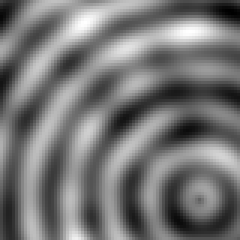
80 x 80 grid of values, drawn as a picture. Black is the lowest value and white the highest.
Ninth with the highest average: top middle. Mirror symmetry: none. Rings: centred on the bottom right. Lone odd cells: none.
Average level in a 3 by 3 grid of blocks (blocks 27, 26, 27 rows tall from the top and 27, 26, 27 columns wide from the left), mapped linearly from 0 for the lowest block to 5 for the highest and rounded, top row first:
352 | 320 | 220
